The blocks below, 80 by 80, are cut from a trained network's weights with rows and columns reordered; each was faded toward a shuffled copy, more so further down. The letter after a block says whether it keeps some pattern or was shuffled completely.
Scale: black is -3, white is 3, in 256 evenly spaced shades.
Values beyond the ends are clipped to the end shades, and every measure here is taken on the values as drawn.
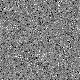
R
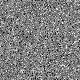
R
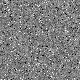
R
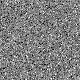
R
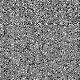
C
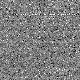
C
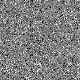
C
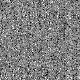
C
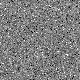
R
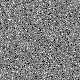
R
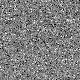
R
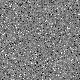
R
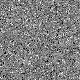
R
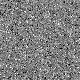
R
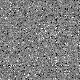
C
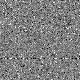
C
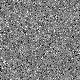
R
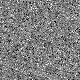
R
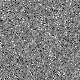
R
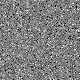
R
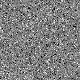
C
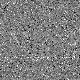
C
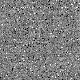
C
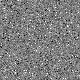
R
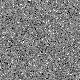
R
